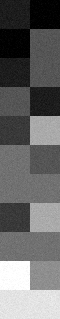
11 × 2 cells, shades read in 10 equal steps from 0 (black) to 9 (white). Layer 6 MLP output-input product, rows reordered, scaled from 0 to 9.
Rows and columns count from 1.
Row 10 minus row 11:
1 -3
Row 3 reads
1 3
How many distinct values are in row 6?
2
